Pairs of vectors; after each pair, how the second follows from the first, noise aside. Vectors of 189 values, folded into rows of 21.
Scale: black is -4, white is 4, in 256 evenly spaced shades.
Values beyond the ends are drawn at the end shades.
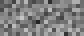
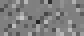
partly zeroed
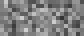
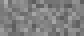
shrunk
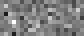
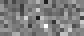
wrapped around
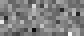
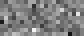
negated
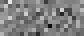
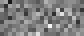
negated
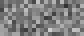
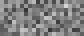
negated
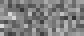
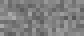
shrunk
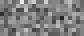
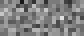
negated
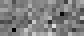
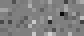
partly zeroed
